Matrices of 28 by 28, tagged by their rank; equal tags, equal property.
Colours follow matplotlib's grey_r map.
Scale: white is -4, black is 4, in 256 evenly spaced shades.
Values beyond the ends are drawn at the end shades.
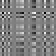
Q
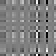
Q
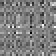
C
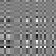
Q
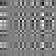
Q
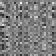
C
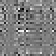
C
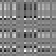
Q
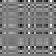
Q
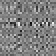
C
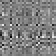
C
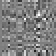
C
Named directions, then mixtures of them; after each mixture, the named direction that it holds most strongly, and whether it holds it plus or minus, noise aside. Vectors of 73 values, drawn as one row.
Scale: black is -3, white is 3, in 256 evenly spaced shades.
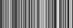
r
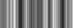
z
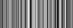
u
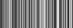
r, plus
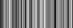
r, plus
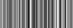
u, minus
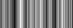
z, minus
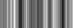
z, plus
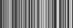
r, plus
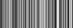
r, plus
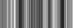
z, plus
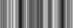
z, plus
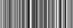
u, minus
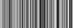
r, minus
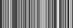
r, plus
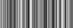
u, minus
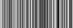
r, minus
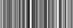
u, minus
